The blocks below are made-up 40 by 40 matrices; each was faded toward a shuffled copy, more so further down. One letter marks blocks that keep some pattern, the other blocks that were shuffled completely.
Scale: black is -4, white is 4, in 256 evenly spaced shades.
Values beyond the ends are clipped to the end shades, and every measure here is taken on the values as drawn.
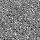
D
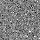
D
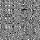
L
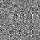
L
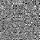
L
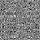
L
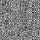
L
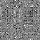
L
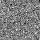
D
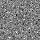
D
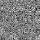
L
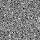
D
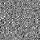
L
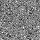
D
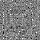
L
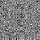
L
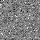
D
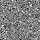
D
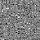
L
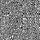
L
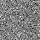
D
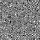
L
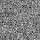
L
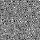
L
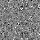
L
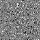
L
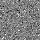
D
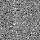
L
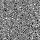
D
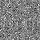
L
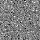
L
